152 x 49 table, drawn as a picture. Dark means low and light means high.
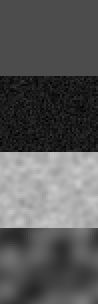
It is made of 4 by 1 panels. Panel 1,1: low, flat. Panel 2,1: very low, fine-grained, faint in contrast. Panel 3,1: high, blotchy, faint in contrast. Panel 4,1: low, smooth.
